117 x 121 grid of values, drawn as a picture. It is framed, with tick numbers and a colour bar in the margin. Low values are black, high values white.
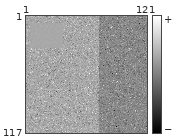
Odd patch: calmer, in the top left. Calmest part: top left. Seam: vertical, 60% of the way across, the left part higher. Stripes: none.
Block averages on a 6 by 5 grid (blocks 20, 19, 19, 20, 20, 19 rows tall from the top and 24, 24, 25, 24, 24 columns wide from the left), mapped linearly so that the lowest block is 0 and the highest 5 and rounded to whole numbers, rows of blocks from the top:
55500 / 55500 / 55500 / 55500 / 55500 / 55500
